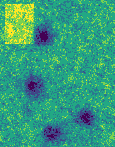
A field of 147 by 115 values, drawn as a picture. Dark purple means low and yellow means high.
Dips: four. Mirror symmetry: none. Ninth with the highest average: top left. Stripes: none. Odd patch: higher, in the top left.
